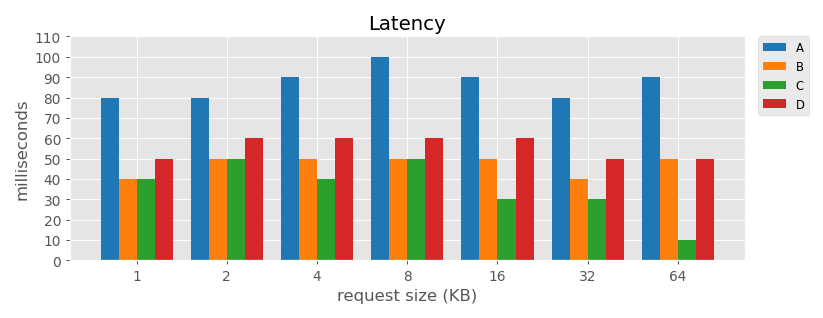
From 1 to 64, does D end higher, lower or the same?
the same
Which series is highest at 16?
A
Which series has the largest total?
A
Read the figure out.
Title: Latency
x-axis: request size (KB), ticks 1 2 4 8 16 32 64
y-axis: milliseconds, ticks 0 10 20 30 40 50 60 70 80 90 100 110
Legend: A, B, C, D
Values:
A: 80 80 90 100 90 80 90
B: 40 50 50 50 50 40 50
C: 40 50 40 50 30 30 10
D: 50 60 60 60 60 50 50
